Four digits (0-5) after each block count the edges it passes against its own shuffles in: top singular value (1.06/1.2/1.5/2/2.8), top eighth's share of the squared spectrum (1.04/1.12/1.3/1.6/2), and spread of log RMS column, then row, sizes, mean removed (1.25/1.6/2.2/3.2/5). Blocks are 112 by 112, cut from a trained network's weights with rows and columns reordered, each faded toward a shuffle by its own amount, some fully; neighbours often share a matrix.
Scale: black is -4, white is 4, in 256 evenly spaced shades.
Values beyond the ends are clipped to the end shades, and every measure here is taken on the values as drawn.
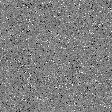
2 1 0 0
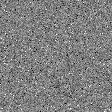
0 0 0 0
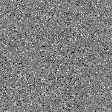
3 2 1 1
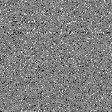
3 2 0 1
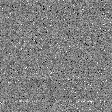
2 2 1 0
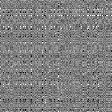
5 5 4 3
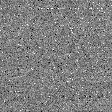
2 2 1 0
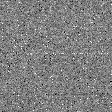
2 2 0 0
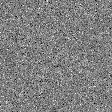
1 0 0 0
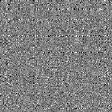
4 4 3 3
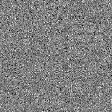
3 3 1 1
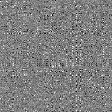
4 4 3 2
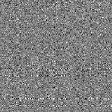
4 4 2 3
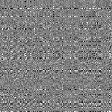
5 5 3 4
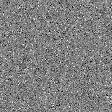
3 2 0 0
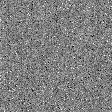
2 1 0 0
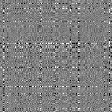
5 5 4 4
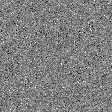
0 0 0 0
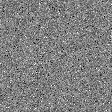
0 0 0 0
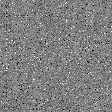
2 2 0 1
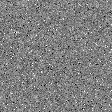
0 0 0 0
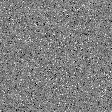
0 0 0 0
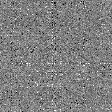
3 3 2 0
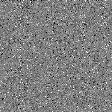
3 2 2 1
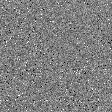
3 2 1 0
